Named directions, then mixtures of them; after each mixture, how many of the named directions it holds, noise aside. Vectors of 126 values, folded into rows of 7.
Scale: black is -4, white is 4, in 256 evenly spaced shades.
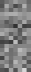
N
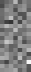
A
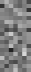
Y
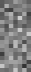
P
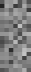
three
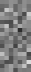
three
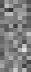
three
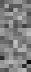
three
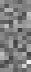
two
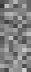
three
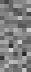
two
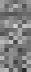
one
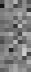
three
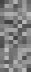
two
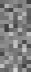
two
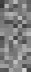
three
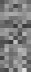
one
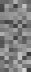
two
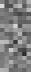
two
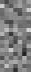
one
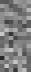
two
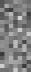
one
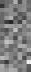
one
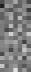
three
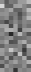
two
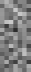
two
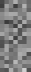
two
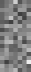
one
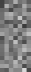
three
